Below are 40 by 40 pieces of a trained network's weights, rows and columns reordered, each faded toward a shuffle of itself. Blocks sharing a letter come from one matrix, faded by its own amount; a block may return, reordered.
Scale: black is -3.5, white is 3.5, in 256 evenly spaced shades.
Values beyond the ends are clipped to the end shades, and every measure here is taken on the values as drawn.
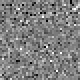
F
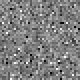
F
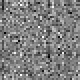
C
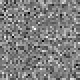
C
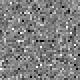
F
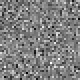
F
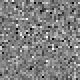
F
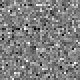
F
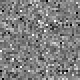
F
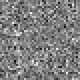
C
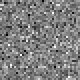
F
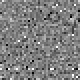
F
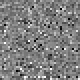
F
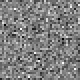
F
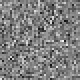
C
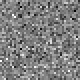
F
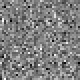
C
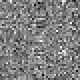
C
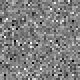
F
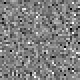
F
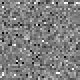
F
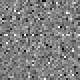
F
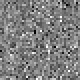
C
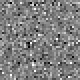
F
